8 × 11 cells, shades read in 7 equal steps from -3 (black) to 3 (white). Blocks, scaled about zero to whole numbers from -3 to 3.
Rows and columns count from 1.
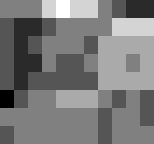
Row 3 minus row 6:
2 -1 -1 0 -1 -1 -2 1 2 1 2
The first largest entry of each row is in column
5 9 8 8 8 5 1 2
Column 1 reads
0 -1 -1 -1 -1 -3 0 -1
